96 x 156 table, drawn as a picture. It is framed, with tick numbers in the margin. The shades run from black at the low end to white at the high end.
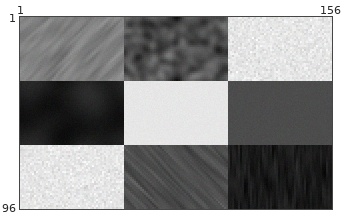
The table splits into 3 rows of 3 panels. Panel 1,1: middling, slanting up to the right, faint in contrast. Panel 1,2: low, blotchy. Panel 1,3: very high, fine-grained, faint in contrast. Panel 2,1: very low, smooth, faint in contrast. Panel 2,2: very high, flat. Panel 2,3: low, flat. Panel 3,1: very high, fine-grained, faint in contrast. Panel 3,2: low, slanting down to the right, faint in contrast. Panel 3,3: very low, streaked downward, faint in contrast.
